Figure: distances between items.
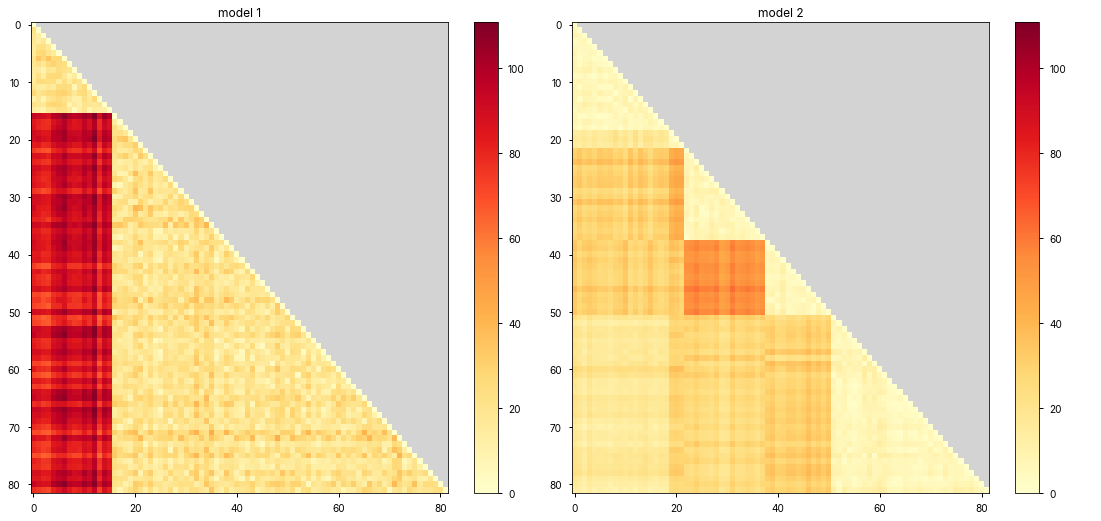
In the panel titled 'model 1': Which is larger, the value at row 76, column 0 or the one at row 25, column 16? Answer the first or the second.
the first
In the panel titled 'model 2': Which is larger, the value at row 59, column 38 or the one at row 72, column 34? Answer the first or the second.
the first
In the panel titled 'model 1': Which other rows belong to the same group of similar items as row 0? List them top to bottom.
1, 2, 3, 4, 5, 6, 7, 8, 9, 10, 11, 12, 13, 14, 15
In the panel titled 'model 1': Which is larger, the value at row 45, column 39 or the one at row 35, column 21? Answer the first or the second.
the second
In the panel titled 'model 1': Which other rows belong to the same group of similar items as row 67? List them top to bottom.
16, 17, 18, 19, 20, 21, 22, 23, 24, 25, 26, 27, 28, 29, 30, 31, 32, 33, 34, 35, 36, 37, 38, 39, 40, 41, 42, 43, 44, 45, 46, 47, 48, 49, 50, 51, 52, 53, 54, 55, 56, 57, 58, 59, 60, 61, 62, 63, 64, 65, 66, 68, 69, 70, 71, 72, 73, 74, 75, 76, 77, 78, 79, 80, 81
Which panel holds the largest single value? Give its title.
model 1
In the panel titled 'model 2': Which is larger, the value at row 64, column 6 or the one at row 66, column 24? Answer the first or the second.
the second
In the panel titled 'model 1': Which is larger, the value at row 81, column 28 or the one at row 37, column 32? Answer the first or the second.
the second
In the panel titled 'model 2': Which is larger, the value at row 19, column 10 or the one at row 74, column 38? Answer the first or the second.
the second
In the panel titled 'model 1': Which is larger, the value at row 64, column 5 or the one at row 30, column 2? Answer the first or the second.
the first
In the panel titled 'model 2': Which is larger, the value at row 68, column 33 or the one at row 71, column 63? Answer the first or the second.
the first
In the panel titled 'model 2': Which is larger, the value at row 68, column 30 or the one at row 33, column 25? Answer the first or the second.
the first
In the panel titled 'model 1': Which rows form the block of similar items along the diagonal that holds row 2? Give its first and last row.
0 to 15
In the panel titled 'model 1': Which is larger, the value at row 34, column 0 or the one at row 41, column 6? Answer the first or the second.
the second
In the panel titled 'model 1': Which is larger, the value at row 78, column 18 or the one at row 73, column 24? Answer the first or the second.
the first
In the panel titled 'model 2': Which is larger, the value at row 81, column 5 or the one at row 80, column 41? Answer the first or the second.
the second
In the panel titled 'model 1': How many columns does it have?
82
